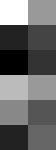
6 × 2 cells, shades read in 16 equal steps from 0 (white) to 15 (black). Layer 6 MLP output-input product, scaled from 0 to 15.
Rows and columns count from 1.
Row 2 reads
13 11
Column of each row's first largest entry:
2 1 1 2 2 1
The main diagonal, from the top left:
0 11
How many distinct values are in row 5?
2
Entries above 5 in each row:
1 2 2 1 2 2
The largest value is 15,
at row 3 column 1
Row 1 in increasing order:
0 6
